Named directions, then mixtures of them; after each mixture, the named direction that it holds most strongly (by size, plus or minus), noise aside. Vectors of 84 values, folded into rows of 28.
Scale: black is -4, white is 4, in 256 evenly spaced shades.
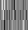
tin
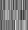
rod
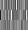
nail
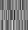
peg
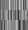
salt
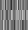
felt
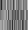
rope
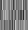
rod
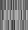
felt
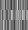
felt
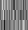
tin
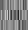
salt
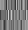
nail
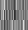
tin
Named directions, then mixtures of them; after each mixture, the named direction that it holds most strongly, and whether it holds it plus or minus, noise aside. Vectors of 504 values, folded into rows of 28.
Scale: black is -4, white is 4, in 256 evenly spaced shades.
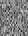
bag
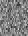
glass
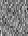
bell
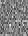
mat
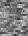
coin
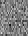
mat, minus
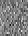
bag, minus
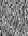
bell, minus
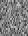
glass, minus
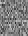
mat, plus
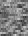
coin, minus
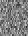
glass, plus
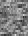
coin, minus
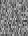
mat, minus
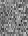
mat, plus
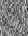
bell, plus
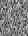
glass, minus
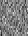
bell, minus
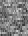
coin, minus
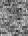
coin, plus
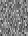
glass, plus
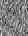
bell, plus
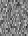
glass, plus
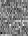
mat, plus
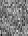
bell, minus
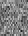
bag, plus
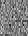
mat, minus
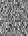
glass, plus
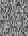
glass, plus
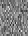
bag, minus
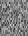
bag, plus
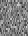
glass, minus
